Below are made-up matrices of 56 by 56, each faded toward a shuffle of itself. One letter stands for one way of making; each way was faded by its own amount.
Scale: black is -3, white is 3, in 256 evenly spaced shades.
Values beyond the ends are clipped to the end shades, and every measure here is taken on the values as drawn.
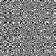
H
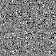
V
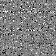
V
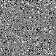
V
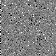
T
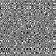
H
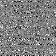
V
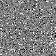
V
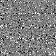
V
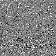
V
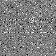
V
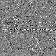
V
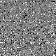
V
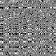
H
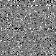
V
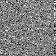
T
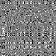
H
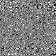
V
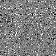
V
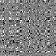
H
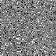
T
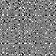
H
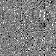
T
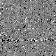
V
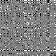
H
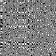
H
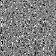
T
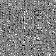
T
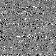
V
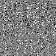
V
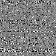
V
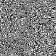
T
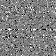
V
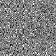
T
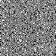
T
